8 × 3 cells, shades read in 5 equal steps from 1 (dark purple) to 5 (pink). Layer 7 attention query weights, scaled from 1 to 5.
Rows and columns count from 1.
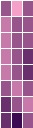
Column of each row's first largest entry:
2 1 1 1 1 2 3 3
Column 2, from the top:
5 3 3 3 3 4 3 1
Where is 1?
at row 8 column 2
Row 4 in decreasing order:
4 3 2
